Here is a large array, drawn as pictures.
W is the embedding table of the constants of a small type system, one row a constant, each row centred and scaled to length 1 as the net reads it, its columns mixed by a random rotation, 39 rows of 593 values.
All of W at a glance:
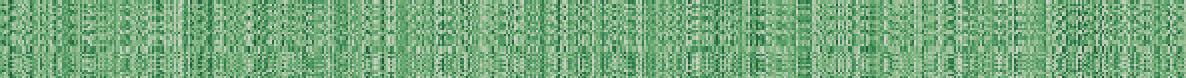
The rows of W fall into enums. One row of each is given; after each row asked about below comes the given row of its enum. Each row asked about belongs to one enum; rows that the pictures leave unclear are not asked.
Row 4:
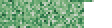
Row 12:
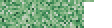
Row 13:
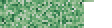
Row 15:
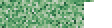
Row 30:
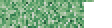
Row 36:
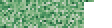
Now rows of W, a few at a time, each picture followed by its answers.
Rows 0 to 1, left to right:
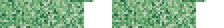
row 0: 4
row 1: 4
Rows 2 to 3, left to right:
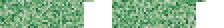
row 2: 13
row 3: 15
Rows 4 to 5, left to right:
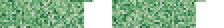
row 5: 13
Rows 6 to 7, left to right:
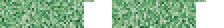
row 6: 12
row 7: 30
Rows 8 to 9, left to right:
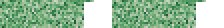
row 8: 15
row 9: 15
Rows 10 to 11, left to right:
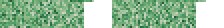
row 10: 4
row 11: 30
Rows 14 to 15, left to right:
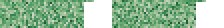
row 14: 30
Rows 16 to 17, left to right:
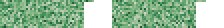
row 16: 36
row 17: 12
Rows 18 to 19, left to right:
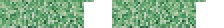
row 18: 30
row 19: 30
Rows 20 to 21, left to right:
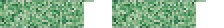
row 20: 13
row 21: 13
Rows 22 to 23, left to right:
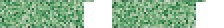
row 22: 12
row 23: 15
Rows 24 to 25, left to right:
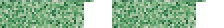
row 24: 15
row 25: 15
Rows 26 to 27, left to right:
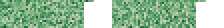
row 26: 36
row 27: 30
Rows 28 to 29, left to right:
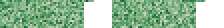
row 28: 36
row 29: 4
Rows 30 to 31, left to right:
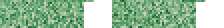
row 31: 4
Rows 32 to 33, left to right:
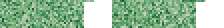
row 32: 12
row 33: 4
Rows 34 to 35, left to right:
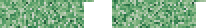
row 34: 30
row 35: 13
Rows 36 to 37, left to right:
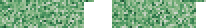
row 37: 4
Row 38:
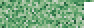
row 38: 15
